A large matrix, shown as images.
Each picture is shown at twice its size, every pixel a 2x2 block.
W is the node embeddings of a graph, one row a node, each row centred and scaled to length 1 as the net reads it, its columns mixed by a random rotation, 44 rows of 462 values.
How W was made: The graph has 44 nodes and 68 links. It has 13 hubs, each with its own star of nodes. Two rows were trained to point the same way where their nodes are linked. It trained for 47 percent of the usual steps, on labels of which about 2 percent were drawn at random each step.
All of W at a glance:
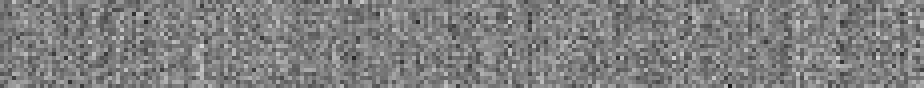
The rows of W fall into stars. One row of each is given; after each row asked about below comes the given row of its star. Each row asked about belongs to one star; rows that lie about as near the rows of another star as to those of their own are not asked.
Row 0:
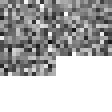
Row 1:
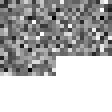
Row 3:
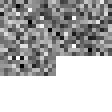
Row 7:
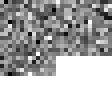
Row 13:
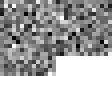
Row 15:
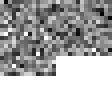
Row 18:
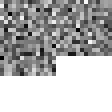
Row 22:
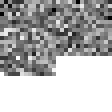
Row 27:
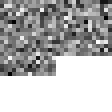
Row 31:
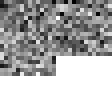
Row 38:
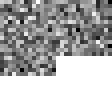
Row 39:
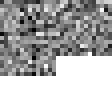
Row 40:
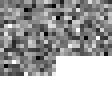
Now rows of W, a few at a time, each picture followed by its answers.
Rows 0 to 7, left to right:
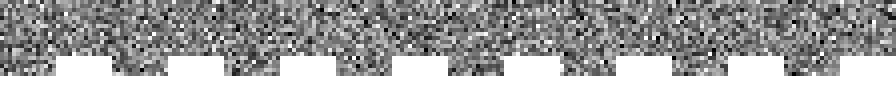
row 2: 7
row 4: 27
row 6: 18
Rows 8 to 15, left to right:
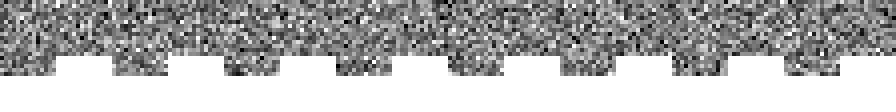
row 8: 7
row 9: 3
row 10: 40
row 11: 38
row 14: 1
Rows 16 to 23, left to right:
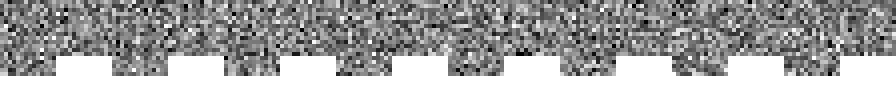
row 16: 1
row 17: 39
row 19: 18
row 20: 40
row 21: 31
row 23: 1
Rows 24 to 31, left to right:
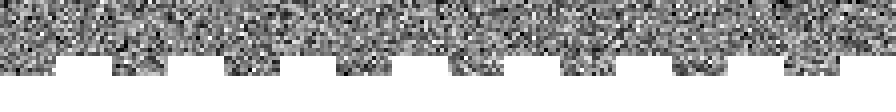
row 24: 31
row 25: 0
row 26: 40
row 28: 3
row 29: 39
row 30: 13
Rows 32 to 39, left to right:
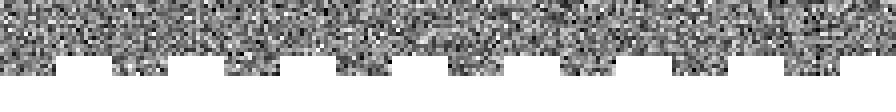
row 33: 3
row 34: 15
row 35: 22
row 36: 0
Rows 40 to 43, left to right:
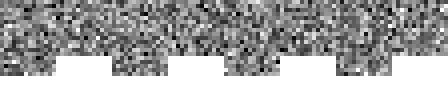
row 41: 0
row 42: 31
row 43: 7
